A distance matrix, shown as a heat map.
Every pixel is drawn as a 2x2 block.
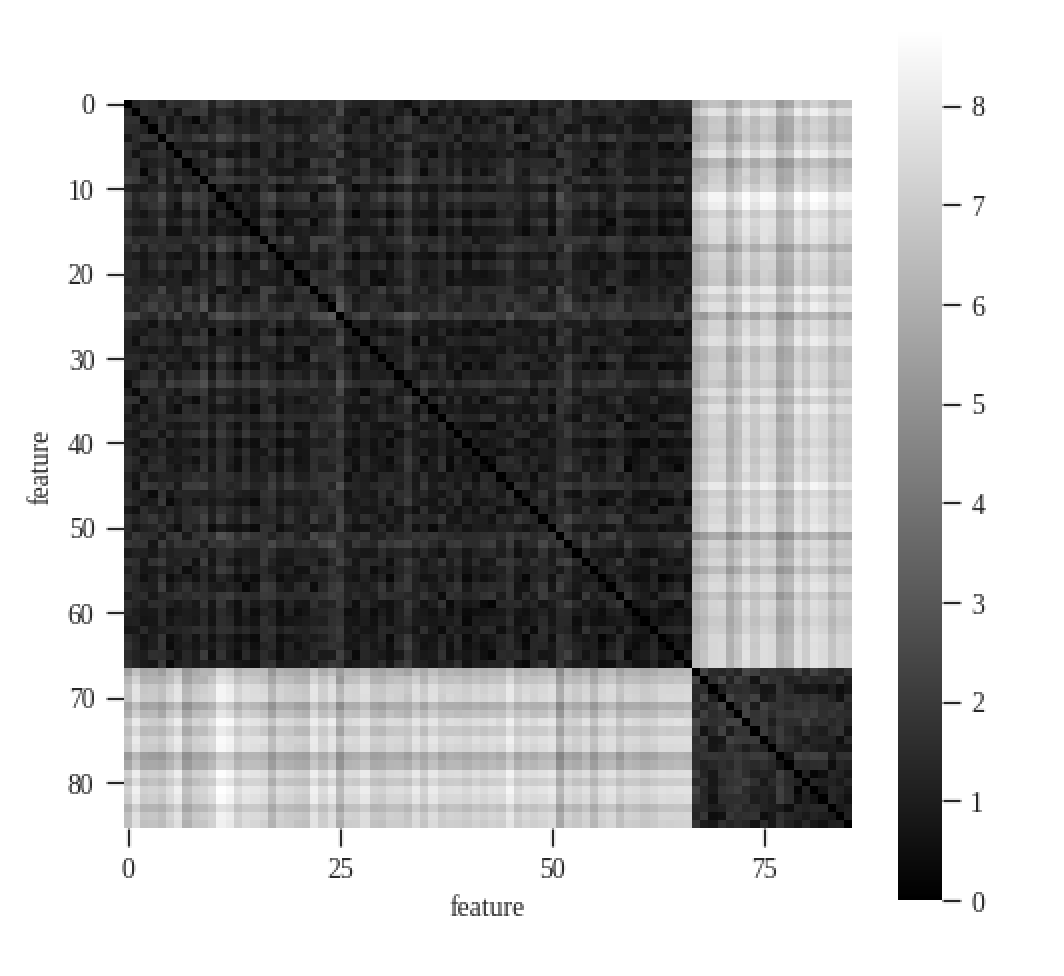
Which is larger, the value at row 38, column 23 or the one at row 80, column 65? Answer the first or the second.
the second
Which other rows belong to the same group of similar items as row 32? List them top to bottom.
0, 1, 2, 3, 4, 5, 6, 7, 8, 9, 10, 11, 12, 13, 14, 15, 16, 17, 18, 19, 20, 21, 22, 23, 24, 25, 26, 27, 28, 29, 30, 31, 33, 34, 35, 36, 37, 38, 39, 40, 41, 42, 43, 44, 45, 46, 47, 48, 49, 50, 51, 52, 53, 54, 55, 56, 57, 58, 59, 60, 61, 62, 63, 64, 65, 66
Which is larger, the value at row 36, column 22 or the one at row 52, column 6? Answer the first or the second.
the second
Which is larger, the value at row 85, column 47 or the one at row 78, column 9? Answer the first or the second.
the first
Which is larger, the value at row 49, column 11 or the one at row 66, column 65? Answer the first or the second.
the first
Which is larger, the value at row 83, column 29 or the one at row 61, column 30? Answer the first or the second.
the first
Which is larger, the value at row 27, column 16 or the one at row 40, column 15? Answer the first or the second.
the first
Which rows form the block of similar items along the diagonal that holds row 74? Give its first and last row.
67 to 85
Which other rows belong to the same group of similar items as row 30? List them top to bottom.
0, 1, 2, 3, 4, 5, 6, 7, 8, 9, 10, 11, 12, 13, 14, 15, 16, 17, 18, 19, 20, 21, 22, 23, 24, 25, 26, 27, 28, 29, 31, 32, 33, 34, 35, 36, 37, 38, 39, 40, 41, 42, 43, 44, 45, 46, 47, 48, 49, 50, 51, 52, 53, 54, 55, 56, 57, 58, 59, 60, 61, 62, 63, 64, 65, 66
